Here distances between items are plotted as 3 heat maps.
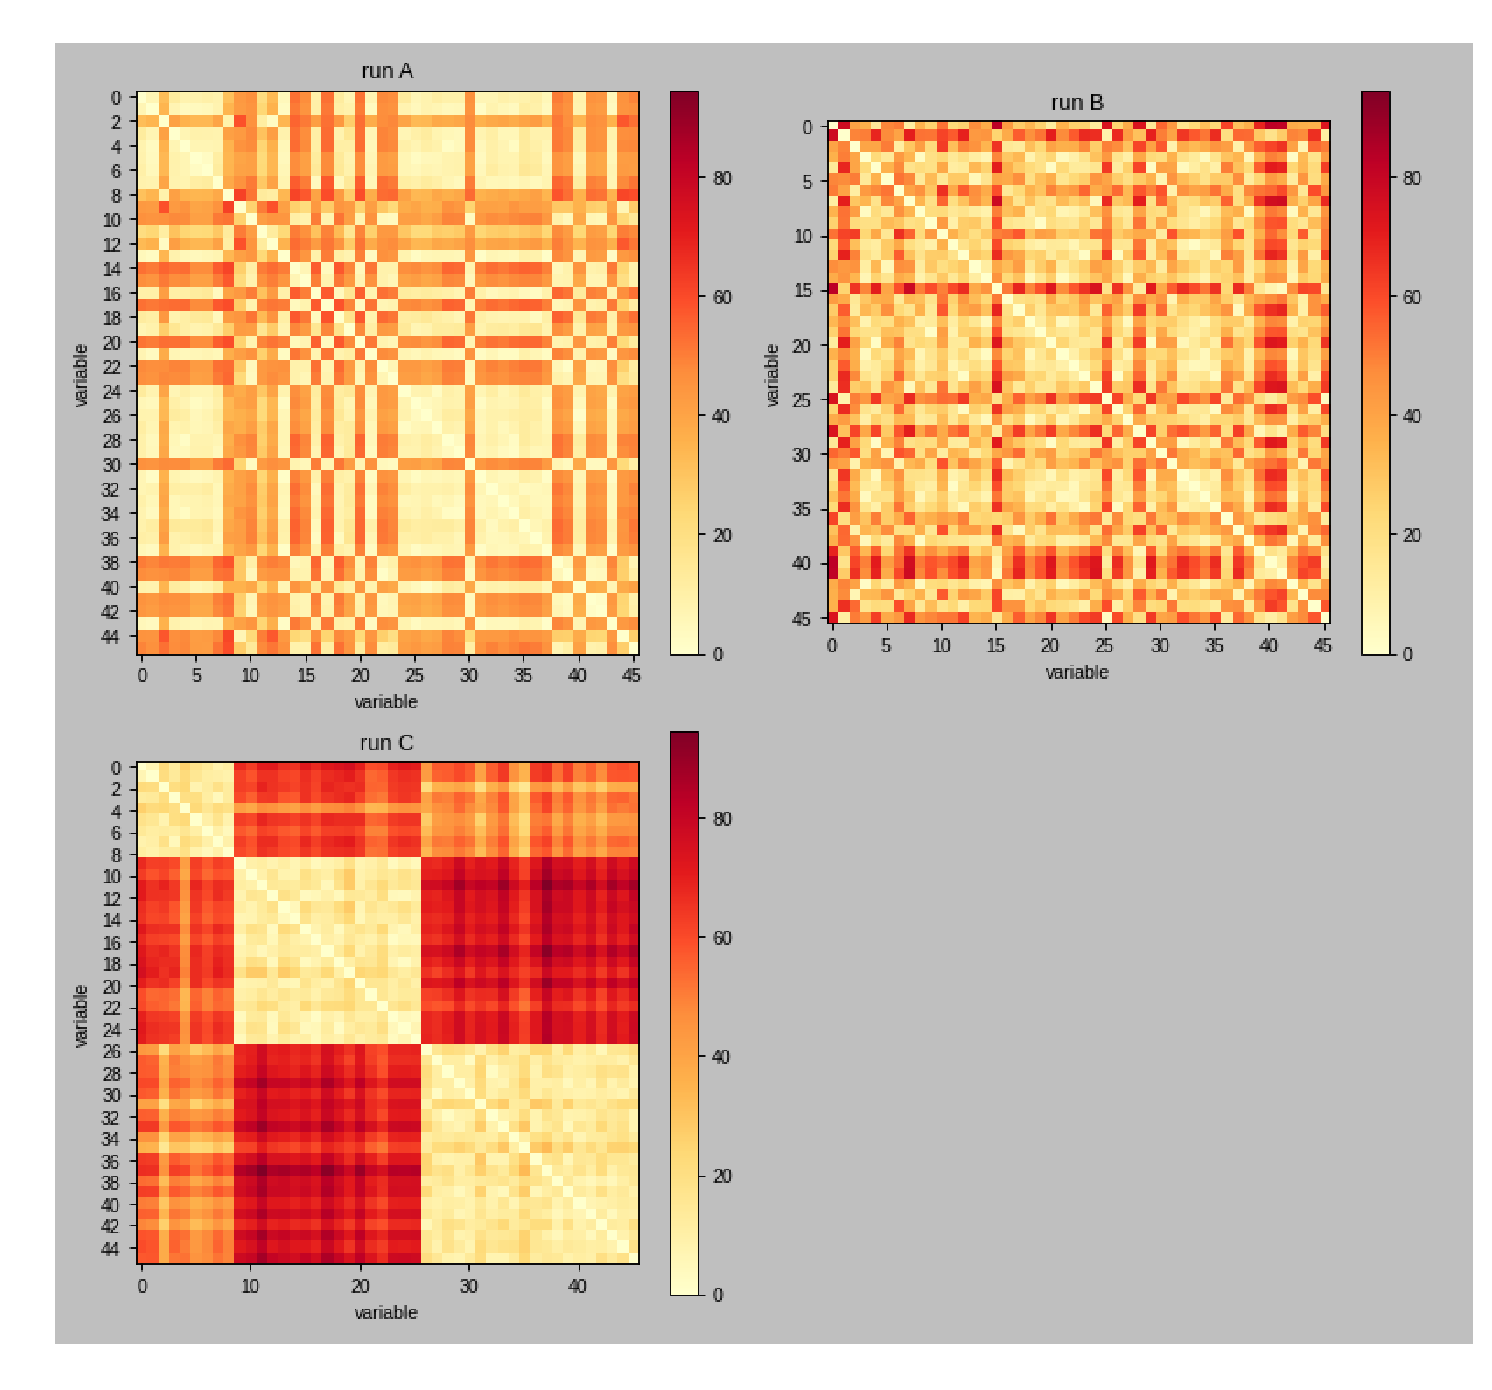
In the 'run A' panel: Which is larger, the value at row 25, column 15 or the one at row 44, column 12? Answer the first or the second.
the second
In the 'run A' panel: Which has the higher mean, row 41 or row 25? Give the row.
41
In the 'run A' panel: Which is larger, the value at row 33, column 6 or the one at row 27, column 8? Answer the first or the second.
the second
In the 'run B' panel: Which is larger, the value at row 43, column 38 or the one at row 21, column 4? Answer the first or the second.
the first
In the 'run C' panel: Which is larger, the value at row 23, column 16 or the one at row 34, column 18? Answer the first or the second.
the second
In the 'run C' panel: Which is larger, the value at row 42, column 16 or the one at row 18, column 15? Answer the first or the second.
the first
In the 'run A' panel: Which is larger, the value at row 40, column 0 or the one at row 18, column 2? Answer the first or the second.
the second
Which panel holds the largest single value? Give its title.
run C
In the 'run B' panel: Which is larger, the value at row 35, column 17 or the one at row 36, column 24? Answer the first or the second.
the second
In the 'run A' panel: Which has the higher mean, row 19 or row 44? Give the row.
44
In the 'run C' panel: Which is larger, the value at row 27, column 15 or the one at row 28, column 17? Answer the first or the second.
the second
